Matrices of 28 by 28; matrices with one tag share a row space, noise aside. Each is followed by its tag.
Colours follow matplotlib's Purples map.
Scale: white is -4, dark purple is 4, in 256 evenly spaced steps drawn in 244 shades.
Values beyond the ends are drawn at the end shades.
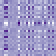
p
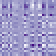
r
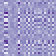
p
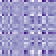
r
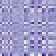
r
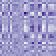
r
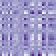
r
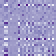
p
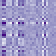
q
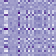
p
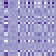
p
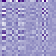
q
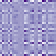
r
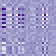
q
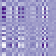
q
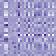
p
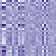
q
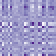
r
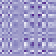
r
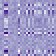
p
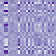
p
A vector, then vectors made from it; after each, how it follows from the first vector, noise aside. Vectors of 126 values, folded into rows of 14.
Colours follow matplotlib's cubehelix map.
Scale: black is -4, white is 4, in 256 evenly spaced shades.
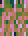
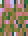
negated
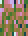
negated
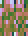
negated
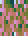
sign-scrambled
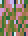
negated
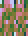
negated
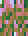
negated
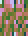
negated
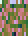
sign-scrambled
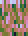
sign-scrambled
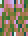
negated
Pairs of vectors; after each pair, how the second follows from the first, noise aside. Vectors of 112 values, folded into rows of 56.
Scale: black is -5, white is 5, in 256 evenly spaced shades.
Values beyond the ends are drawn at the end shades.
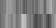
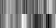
scaled up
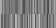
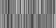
reversed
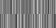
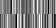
scaled up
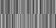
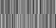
copied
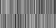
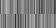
copied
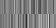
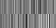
copied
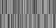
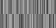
reversed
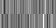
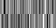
scaled up
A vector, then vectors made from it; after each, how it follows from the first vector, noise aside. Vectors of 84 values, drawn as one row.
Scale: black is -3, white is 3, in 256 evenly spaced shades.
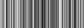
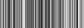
reversed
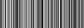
sign-scrambled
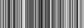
reversed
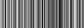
sign-scrambled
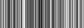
reversed
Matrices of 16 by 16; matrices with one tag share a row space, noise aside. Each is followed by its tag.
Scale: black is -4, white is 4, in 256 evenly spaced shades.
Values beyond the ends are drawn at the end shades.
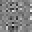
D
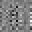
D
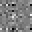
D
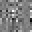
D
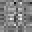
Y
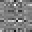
Y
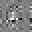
D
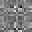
Y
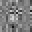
D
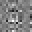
D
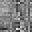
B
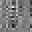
D
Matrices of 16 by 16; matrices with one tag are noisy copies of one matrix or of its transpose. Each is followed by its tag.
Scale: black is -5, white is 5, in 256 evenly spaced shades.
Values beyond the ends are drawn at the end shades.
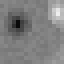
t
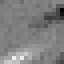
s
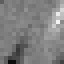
s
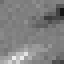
s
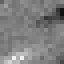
s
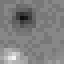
t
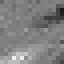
s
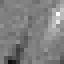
s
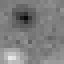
t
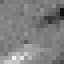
s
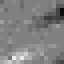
s
